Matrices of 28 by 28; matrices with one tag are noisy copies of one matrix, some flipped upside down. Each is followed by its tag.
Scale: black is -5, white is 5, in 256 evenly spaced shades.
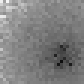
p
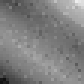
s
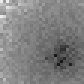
p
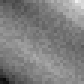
s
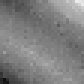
s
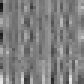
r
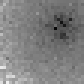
p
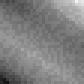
s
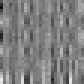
r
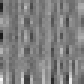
r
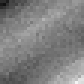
s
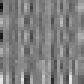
r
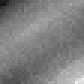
s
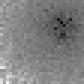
p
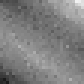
s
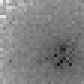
p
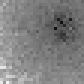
p
